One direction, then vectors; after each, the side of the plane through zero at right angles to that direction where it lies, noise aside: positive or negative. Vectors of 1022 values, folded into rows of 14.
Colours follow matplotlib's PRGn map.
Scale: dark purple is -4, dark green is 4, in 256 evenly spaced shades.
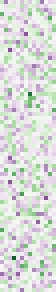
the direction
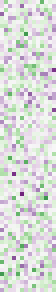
negative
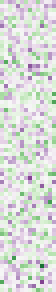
positive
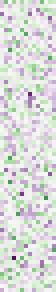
negative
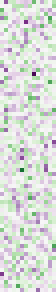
positive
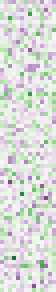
positive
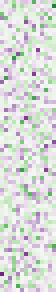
positive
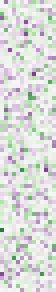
positive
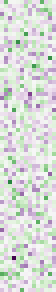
negative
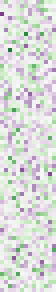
negative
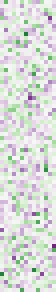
negative
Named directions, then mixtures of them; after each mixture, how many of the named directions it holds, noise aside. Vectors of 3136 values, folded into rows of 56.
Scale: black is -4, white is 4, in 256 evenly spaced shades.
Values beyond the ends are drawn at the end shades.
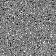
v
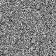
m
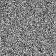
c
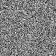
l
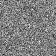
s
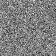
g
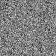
two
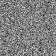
three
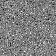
one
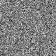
one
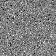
one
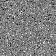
one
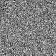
two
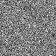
two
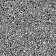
one
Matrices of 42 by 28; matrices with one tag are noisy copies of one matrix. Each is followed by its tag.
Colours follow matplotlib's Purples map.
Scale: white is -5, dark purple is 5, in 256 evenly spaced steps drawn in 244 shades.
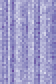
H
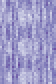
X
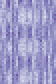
X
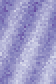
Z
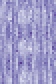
X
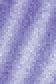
Z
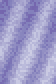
Z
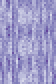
X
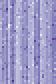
H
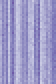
H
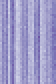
H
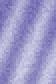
Z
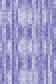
X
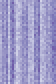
H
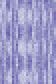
X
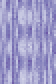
X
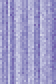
H
